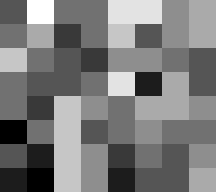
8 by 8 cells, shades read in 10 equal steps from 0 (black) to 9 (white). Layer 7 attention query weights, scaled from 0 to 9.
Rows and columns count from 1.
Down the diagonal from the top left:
3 6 3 4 4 5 3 6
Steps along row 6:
up up down up up down same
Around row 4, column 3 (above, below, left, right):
3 7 3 4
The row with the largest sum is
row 1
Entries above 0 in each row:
8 8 8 8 8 7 8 7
